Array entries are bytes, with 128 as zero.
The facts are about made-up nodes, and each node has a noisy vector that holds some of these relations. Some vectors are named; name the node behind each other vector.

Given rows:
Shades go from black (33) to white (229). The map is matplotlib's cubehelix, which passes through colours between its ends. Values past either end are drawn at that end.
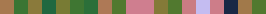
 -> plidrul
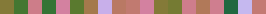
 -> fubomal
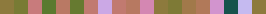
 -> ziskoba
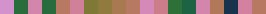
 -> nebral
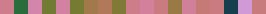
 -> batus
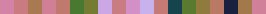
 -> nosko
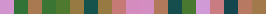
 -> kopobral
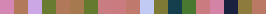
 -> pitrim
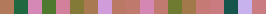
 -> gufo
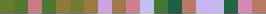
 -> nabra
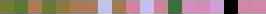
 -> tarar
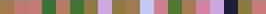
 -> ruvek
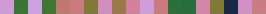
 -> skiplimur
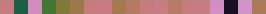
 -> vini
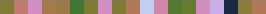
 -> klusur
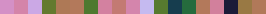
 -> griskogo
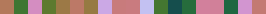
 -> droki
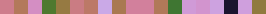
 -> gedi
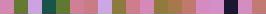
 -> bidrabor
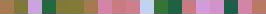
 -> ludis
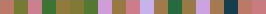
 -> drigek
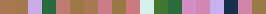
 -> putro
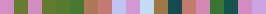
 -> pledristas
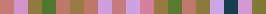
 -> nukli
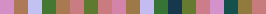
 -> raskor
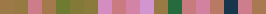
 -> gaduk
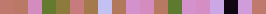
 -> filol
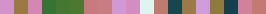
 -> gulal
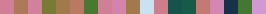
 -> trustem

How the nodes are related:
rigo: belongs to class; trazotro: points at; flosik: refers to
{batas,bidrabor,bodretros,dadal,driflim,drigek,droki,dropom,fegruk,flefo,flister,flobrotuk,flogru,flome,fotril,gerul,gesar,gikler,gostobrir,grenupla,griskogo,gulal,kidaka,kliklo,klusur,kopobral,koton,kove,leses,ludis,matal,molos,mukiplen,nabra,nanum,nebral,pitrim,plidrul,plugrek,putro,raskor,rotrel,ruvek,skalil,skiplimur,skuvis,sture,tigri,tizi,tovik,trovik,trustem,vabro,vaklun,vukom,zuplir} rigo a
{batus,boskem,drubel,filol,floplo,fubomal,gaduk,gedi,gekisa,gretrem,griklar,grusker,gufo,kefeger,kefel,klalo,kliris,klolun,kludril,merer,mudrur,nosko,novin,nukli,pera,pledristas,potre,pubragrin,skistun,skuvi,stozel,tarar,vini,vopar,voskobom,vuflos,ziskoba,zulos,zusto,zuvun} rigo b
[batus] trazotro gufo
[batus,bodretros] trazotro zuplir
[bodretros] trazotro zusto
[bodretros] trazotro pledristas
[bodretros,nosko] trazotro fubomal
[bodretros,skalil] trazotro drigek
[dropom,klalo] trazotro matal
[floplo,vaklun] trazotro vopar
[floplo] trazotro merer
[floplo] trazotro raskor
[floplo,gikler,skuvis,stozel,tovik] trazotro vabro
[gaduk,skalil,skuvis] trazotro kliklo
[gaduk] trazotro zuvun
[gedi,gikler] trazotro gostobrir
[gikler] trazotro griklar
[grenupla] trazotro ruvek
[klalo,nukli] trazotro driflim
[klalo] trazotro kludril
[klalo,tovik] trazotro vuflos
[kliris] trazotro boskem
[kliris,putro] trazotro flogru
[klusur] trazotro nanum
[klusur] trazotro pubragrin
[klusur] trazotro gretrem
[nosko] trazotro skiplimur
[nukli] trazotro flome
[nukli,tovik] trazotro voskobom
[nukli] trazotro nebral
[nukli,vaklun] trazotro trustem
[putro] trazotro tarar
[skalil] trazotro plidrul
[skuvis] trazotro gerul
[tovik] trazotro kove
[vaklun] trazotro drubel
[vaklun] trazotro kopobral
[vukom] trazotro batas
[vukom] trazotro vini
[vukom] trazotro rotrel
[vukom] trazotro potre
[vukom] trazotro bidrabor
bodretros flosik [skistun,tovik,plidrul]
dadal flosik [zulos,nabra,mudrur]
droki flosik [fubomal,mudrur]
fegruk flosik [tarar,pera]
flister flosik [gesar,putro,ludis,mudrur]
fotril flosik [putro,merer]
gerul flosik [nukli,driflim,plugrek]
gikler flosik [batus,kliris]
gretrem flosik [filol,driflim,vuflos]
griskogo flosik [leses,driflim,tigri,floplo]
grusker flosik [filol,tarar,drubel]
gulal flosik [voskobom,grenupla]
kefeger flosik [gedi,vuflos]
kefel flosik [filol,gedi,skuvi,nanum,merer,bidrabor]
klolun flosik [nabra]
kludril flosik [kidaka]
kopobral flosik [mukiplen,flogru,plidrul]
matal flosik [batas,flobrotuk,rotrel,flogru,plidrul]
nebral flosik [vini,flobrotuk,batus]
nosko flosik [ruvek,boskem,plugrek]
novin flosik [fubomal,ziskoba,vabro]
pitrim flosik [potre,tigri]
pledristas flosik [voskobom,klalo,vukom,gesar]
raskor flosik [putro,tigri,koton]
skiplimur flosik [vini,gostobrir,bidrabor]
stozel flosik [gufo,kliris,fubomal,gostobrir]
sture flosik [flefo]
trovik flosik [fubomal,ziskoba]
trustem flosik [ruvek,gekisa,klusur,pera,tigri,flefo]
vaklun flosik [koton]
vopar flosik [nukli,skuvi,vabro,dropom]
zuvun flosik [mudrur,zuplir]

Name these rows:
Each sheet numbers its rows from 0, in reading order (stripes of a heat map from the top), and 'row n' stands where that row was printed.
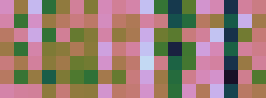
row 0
fotril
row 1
stozel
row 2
tigri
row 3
dadal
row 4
sture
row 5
flogru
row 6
floplo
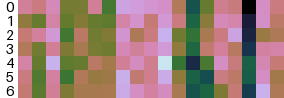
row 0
gretrem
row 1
pubragrin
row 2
leses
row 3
zusto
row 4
flister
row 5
trovik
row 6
novin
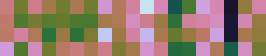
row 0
fegruk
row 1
skistun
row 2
plugrek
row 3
gikler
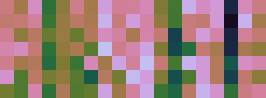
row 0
merer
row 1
skuvi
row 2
griklar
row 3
gerul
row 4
voskobom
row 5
bodretros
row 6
zuplir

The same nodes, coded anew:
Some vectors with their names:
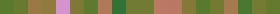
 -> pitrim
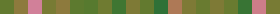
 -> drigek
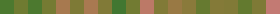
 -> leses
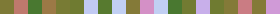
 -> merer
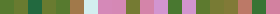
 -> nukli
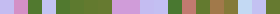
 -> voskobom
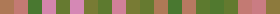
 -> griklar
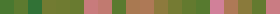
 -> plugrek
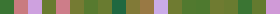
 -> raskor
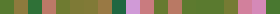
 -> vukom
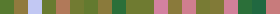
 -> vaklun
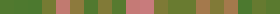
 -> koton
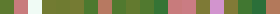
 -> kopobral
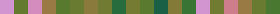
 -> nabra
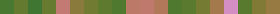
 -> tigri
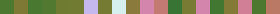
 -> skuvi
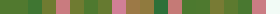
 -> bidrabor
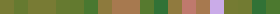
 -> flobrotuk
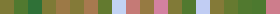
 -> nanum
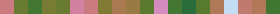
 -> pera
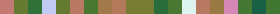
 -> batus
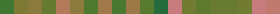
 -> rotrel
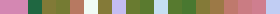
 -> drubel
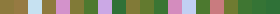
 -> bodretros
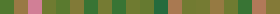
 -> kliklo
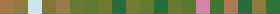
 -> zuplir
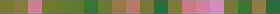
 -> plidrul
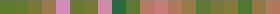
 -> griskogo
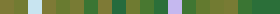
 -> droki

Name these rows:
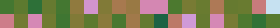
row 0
driflim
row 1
tovik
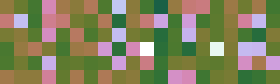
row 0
fubomal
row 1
pledristas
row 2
gufo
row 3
grenupla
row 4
vini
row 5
stozel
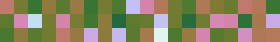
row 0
gesar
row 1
trustem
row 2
gretrem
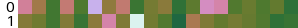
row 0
gaduk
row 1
ziskoba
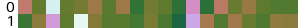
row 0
dadal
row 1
skiplimur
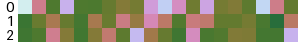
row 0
klalo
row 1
dropom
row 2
vabro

